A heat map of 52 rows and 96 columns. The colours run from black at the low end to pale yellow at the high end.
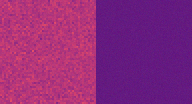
The table splits into one row of 2 panels. Panel 1,1: middling, fine-grained, faint in contrast. Panel 1,2: low, flat.
